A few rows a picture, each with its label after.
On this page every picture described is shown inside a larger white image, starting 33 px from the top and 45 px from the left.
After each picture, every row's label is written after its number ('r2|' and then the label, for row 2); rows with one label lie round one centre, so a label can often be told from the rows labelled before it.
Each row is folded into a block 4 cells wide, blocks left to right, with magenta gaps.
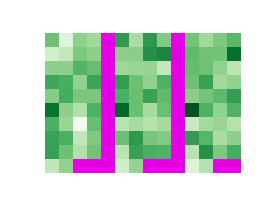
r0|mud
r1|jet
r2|jet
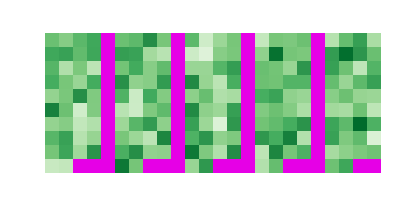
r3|jet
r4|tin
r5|mud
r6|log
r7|log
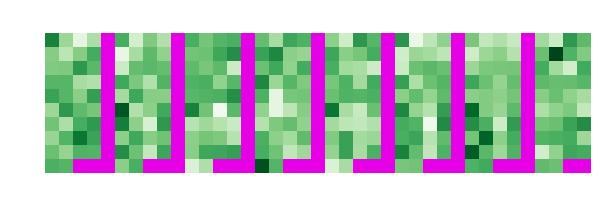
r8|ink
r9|mud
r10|jet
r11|tin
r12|jet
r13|mud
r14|mud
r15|log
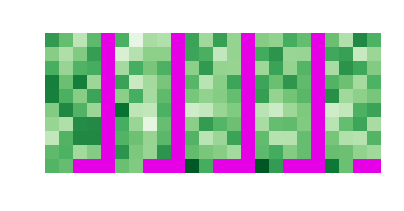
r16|ink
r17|mud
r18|tin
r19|tin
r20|tin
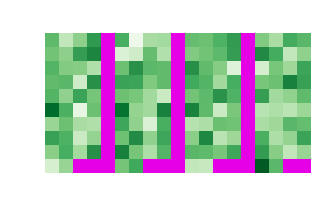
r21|jet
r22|mud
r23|jet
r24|tin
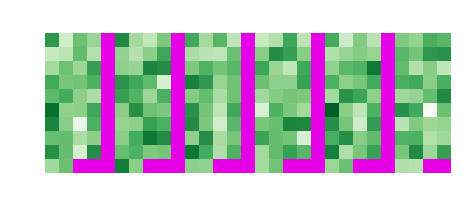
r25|mud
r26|ink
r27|mud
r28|log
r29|mud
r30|jet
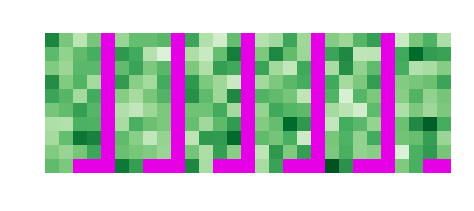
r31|ink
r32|tin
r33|ink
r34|log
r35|tin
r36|log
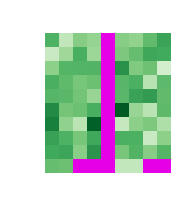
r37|mud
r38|jet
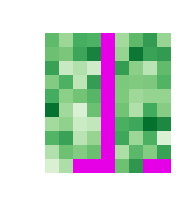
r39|jet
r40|log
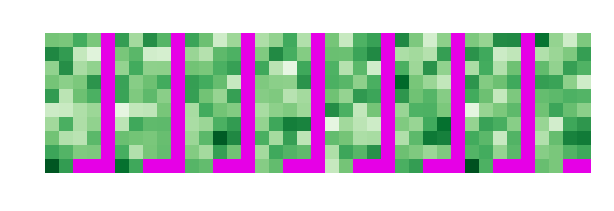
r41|tin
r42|tin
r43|ink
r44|log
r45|jet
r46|ink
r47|tin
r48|ink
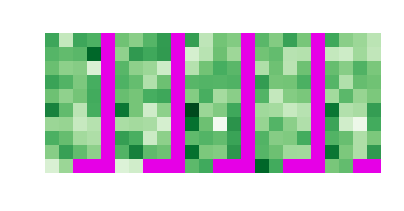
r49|jet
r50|jet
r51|mud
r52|tin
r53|mud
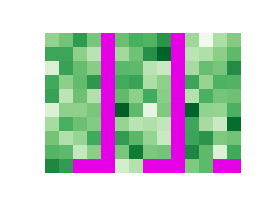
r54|tin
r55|jet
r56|mud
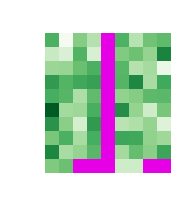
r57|mud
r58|jet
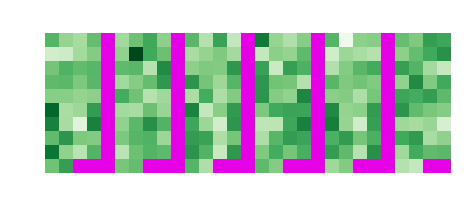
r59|mud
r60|log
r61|mud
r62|ink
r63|mud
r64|jet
